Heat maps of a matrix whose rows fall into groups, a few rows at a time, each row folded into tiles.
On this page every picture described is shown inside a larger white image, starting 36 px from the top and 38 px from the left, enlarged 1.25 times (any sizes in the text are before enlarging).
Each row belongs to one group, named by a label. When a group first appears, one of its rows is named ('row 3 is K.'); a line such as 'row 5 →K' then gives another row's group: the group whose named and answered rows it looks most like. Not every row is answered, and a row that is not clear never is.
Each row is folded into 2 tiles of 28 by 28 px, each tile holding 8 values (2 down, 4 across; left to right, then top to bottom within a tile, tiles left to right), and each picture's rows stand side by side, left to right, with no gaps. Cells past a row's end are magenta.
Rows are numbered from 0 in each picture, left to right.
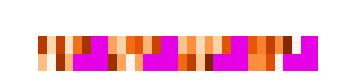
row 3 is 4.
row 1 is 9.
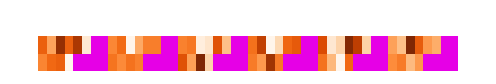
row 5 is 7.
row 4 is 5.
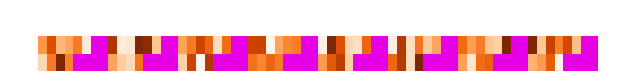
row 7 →4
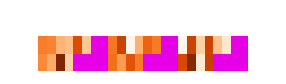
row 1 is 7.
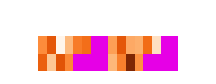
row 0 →7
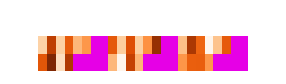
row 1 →4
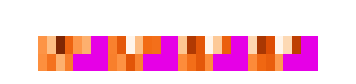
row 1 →7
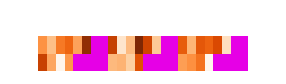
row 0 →9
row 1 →5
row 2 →4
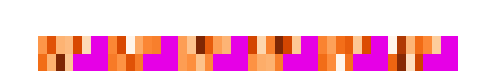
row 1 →7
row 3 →5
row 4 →9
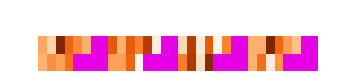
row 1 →4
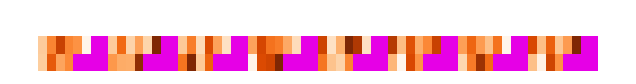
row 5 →4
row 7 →4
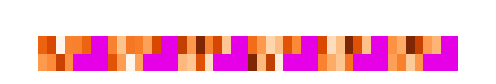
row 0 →7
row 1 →9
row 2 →4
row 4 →5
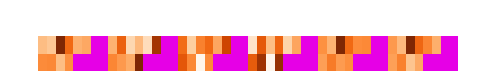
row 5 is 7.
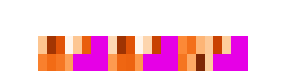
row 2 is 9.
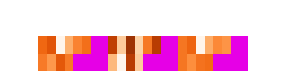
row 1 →4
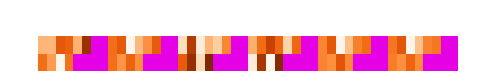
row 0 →9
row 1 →7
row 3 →9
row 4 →7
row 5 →7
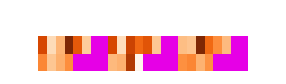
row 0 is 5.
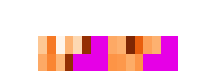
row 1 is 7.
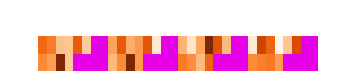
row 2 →5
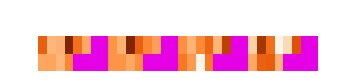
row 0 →5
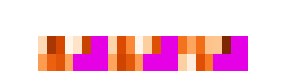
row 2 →4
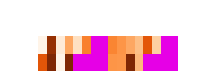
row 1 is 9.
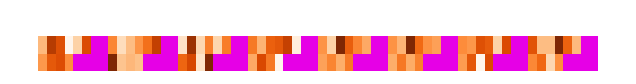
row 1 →9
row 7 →5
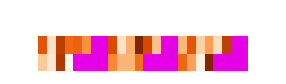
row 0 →4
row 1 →5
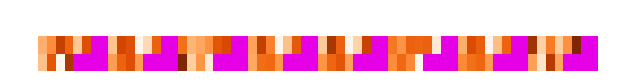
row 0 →9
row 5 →4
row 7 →4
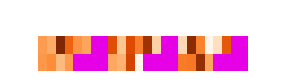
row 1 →4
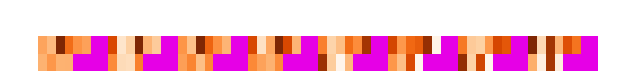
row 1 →5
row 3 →5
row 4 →9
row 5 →4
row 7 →4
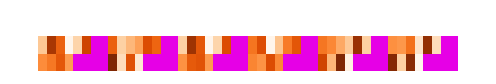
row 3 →7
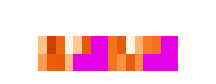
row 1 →7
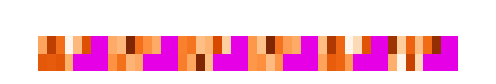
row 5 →4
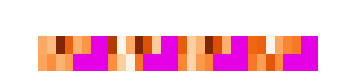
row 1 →5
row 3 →7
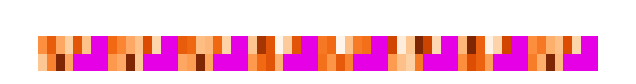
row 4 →7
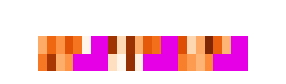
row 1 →4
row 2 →5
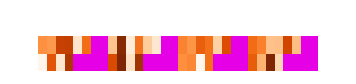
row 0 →9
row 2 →9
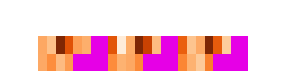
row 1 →5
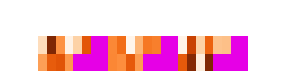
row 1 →7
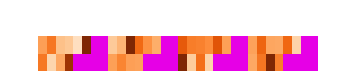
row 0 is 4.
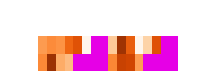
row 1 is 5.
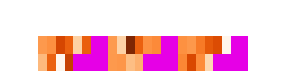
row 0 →9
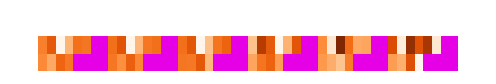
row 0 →7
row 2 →7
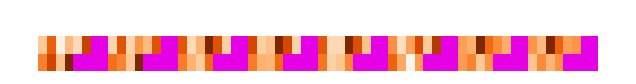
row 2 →5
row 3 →5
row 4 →5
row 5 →9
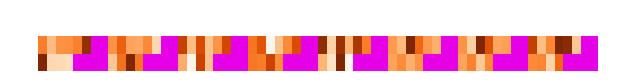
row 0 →9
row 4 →4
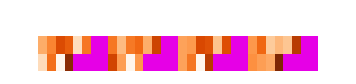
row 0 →9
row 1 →9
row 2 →9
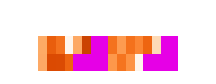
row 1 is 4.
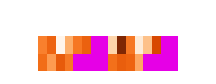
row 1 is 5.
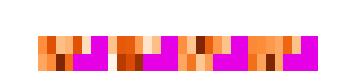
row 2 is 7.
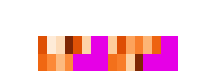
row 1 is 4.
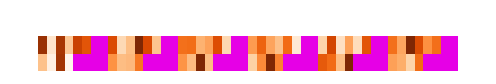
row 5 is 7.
